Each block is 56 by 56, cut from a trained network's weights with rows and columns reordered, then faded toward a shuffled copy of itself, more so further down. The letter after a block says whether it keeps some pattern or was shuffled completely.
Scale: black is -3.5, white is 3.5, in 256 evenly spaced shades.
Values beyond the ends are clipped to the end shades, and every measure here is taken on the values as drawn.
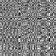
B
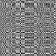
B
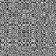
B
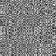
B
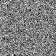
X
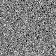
X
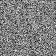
X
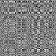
B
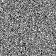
X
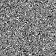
X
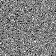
X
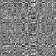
B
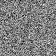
X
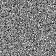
X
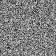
X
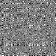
B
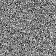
X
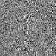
B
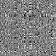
B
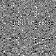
B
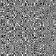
B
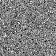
X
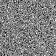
X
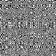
B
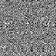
B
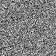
X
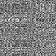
B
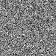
X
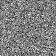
X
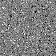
X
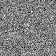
X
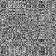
B
